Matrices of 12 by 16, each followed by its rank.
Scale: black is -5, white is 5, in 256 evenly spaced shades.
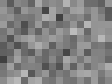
full rank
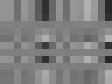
one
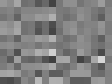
two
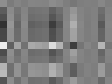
one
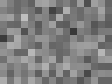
full rank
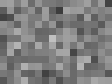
full rank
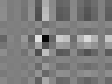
one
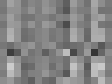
two
